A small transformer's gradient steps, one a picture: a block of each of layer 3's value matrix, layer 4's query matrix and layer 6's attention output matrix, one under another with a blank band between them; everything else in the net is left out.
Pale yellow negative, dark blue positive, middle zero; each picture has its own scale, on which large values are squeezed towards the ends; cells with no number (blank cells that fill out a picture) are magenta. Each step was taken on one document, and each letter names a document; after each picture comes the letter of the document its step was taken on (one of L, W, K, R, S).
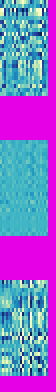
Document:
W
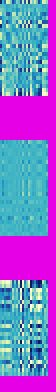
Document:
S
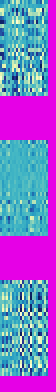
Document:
W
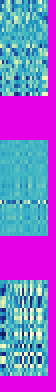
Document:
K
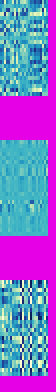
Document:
W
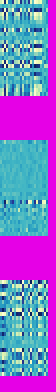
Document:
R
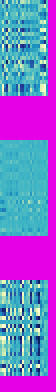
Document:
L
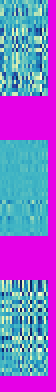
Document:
W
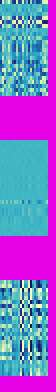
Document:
S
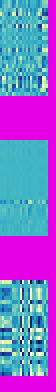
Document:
S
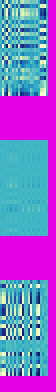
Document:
L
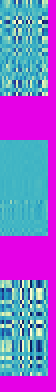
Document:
S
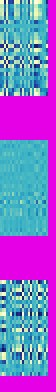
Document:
R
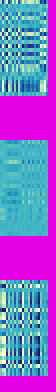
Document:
L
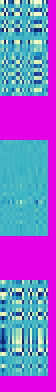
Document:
R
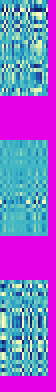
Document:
R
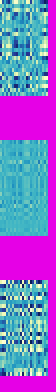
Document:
K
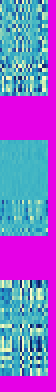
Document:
S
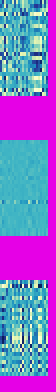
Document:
W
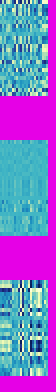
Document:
S
